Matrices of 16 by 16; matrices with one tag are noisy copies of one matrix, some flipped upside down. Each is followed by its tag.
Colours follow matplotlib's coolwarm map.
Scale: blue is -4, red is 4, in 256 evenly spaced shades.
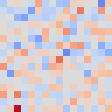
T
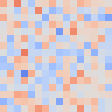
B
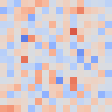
B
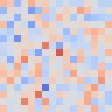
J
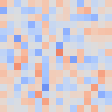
J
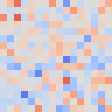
T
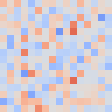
B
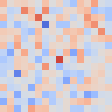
J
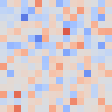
T
